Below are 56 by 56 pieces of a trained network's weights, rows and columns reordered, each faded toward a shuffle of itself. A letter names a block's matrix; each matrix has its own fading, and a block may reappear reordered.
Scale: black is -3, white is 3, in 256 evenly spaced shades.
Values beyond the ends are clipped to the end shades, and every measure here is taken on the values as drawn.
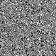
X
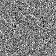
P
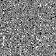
X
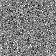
P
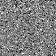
X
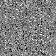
X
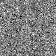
P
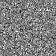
P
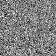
P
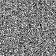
P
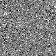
X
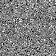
X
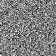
P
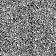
P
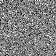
P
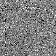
X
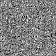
P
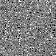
X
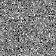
X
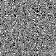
X
